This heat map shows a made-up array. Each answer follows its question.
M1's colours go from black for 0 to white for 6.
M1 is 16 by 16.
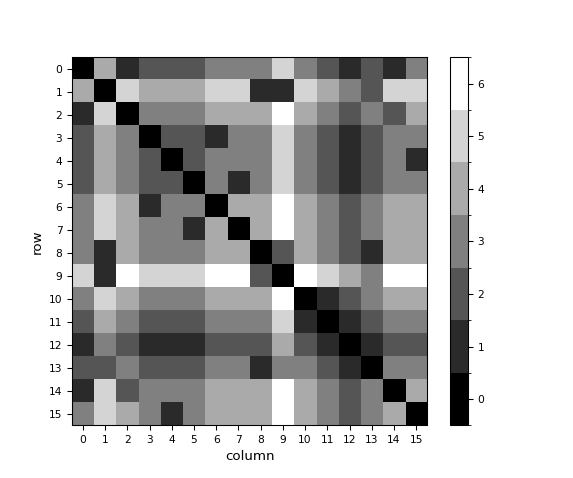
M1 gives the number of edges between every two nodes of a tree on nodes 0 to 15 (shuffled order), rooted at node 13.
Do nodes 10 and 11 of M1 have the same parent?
no
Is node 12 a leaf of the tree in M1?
no
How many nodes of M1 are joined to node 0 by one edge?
3
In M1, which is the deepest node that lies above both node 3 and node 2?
12
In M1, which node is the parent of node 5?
12
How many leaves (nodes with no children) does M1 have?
7
